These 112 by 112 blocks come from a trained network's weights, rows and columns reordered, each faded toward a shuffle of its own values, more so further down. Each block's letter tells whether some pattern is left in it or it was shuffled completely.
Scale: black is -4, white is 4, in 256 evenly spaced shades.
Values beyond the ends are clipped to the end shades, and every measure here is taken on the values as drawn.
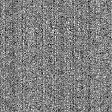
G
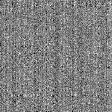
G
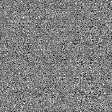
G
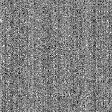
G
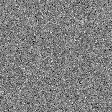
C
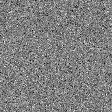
C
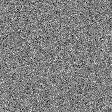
C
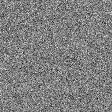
C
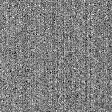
G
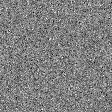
C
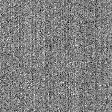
G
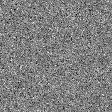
C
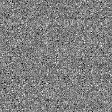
G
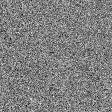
C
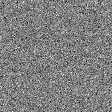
C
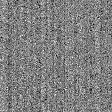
G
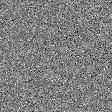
C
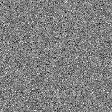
G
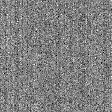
G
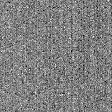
G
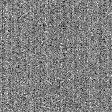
G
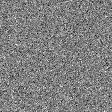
C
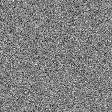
G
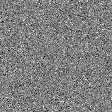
C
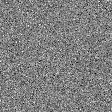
C
